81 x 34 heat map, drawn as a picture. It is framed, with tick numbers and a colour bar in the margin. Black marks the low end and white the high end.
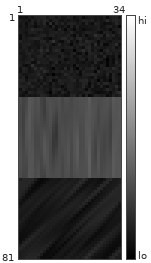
The table splits into 3 rows of 1 panel. Panel 1,1: very low, fine-grained, faint in contrast. Panel 2,1: low, streaked downward, faint in contrast. Panel 3,1: very low, slanting up to the right, faint in contrast.
